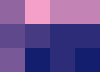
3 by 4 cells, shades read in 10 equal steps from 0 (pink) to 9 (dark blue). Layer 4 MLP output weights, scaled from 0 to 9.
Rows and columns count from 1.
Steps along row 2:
up up same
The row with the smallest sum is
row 1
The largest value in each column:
6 9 8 9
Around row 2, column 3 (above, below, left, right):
2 8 7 8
